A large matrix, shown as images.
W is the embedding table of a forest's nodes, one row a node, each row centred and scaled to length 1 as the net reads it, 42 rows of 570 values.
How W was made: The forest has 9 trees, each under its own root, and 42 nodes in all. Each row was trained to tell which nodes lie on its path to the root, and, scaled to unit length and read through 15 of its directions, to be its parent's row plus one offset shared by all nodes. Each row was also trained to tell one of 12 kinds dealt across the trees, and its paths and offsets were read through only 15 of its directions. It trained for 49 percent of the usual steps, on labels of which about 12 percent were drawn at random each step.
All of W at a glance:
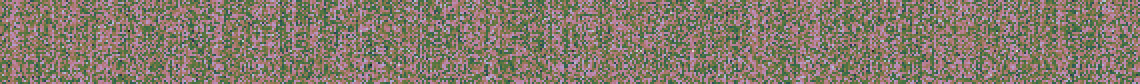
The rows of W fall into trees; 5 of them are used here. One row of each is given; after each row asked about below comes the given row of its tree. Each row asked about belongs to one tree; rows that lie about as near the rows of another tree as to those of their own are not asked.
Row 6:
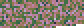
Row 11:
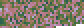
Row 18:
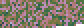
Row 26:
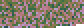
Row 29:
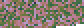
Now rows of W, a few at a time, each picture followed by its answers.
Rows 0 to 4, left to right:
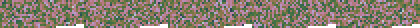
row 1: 11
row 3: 18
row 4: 6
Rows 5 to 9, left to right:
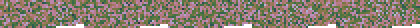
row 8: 6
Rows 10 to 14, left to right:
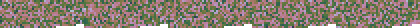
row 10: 11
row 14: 29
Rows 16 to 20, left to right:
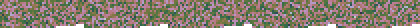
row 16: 11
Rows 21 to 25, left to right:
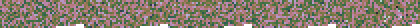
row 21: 18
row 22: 6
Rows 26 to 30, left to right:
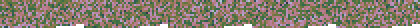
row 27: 18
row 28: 6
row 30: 26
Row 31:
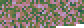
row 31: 26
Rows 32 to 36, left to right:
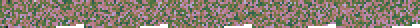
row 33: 6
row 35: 18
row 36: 11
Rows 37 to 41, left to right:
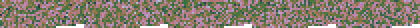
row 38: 26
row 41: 26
